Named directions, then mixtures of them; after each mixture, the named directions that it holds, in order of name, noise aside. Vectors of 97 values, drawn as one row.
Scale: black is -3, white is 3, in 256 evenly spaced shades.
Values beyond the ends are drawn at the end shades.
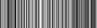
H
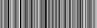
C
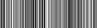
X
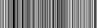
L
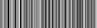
C, H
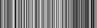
H, L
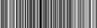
H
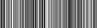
X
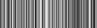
H, X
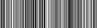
X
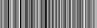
C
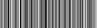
C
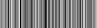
C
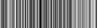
H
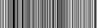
L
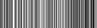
H, L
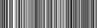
C, L
